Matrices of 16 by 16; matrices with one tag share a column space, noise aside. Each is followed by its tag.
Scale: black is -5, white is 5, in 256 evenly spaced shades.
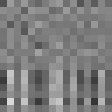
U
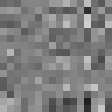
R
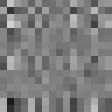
R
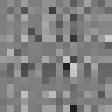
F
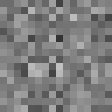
F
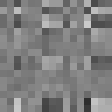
R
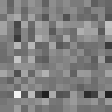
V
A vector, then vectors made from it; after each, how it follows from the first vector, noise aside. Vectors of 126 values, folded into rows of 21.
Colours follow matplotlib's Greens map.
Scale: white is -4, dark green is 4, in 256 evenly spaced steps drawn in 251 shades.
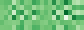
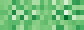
negated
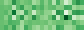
negated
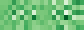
negated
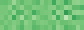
shrunk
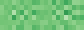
shrunk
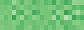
shrunk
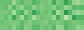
shrunk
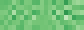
shrunk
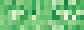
sign-scrambled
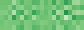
shrunk
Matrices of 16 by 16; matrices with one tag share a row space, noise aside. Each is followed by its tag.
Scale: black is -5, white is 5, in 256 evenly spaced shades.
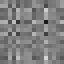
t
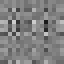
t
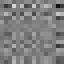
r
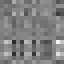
r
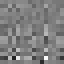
t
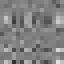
r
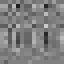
t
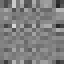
r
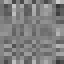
r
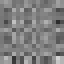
r
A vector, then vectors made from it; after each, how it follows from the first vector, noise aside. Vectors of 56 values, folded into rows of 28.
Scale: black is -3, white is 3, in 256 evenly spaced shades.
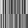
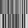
reversed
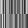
copied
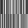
negated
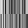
copied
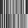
negated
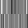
partly zeroed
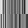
copied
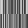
copied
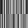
negated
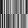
negated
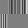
partly zeroed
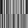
negated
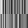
copied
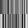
reversed
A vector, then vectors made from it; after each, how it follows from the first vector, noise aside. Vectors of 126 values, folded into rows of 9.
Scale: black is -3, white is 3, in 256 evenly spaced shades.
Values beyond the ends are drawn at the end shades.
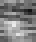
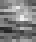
reversed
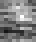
reversed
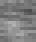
shrunk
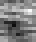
negated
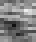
negated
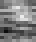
reversed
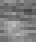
shrunk
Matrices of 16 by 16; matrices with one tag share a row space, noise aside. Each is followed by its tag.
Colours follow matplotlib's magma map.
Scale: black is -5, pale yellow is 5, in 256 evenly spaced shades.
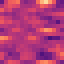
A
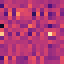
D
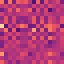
D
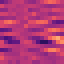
A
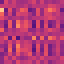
D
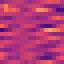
A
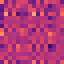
D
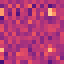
D
